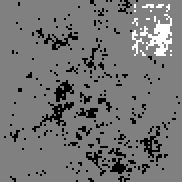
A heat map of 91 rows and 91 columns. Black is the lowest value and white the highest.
Odd patch: higher, in the top right. Stripes: none. Ninth with the highest average: top right.
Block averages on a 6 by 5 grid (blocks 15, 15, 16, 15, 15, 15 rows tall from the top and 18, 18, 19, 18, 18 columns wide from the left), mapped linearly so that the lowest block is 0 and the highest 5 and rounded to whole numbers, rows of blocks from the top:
22224 / 21135 / 21122 / 20022 / 22111 / 22102
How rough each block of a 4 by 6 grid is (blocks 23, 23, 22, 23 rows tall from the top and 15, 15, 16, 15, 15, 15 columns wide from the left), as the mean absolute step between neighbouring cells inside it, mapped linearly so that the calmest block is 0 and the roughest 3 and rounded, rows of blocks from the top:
0 1 1 2 3 2 | 0 1 2 2 1 1 | 0 2 3 2 1 1 | 0 0 1 3 3 1
